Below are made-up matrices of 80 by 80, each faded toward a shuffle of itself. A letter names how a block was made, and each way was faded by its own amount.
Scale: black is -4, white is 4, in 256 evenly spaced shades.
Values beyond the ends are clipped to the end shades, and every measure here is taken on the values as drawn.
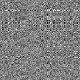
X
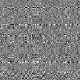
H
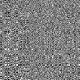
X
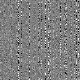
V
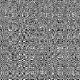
X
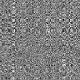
X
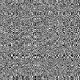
X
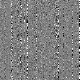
V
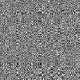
X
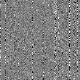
V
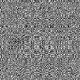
X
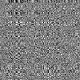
X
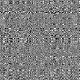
H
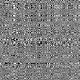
H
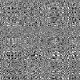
H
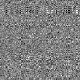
X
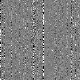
V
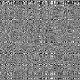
H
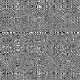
H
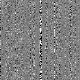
V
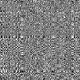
X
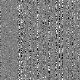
V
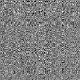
X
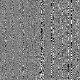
V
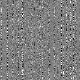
V
